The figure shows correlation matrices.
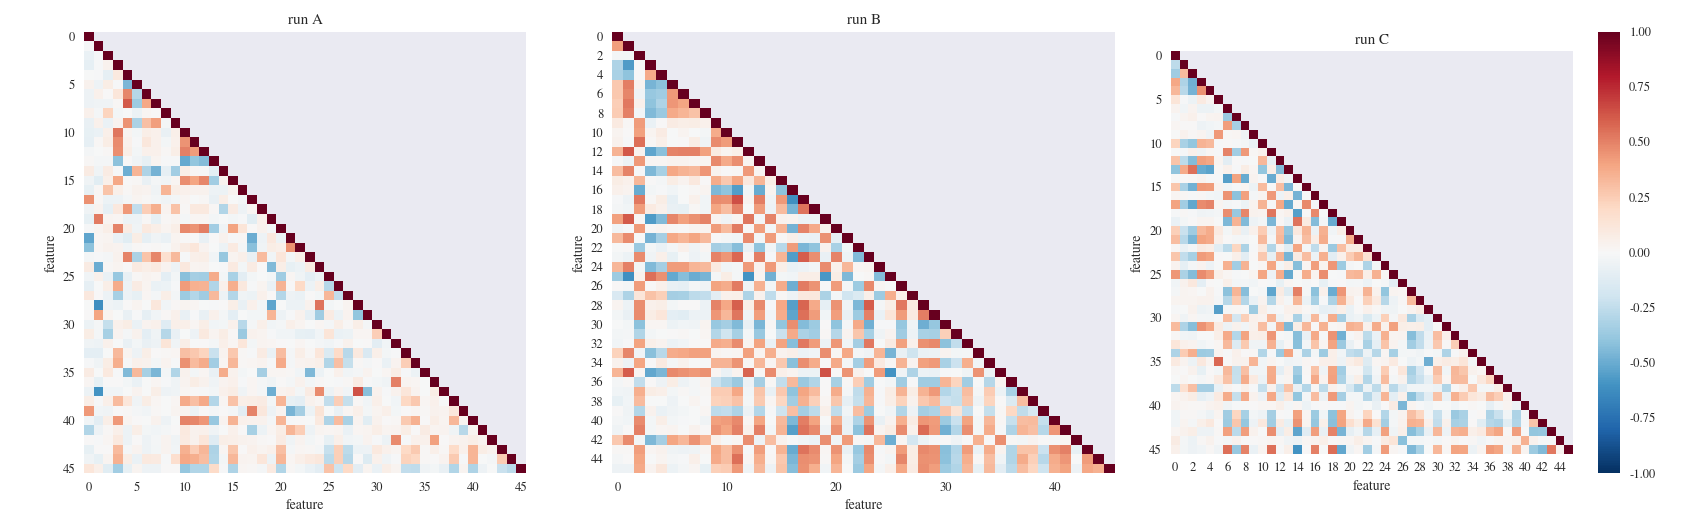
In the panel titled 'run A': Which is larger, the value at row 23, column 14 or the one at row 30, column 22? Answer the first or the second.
the second
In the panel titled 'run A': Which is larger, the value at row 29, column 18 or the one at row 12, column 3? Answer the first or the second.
the second
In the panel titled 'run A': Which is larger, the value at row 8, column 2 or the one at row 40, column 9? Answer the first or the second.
the first
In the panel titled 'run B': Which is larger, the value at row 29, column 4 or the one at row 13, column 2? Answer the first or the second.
the second
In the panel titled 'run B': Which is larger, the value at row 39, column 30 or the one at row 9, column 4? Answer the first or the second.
the first
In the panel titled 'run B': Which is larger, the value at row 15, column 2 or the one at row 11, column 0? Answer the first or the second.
the first
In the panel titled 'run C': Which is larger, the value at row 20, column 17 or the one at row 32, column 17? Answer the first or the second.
the first
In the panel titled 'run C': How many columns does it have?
46
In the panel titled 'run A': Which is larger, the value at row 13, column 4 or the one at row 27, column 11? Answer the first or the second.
the first
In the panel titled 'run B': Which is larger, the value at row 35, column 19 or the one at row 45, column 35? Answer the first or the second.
the first
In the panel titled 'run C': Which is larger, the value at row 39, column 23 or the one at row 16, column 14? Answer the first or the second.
the first
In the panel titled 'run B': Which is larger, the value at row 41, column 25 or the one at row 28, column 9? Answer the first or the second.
the second
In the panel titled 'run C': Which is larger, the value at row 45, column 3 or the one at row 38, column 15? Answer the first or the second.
the first
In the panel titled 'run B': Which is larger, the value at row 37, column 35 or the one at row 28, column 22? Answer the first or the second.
the first
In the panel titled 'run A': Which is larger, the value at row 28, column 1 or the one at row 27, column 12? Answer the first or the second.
the second
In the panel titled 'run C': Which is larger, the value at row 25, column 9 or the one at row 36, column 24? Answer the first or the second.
the second
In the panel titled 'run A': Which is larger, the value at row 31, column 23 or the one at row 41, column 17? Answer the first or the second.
the first
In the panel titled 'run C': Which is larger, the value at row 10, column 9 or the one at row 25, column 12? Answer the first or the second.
the second
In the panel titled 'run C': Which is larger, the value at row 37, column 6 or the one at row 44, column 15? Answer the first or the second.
the first
